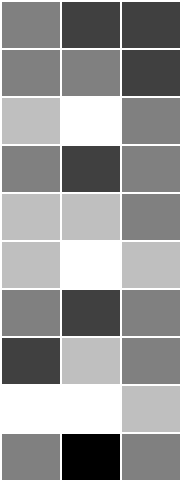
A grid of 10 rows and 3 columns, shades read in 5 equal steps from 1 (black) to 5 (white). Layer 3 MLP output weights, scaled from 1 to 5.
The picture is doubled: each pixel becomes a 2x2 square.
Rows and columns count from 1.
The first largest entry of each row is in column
1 1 2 1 1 2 1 2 1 1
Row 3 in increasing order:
3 4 5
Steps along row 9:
same down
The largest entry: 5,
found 4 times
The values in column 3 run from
2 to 4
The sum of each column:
34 33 30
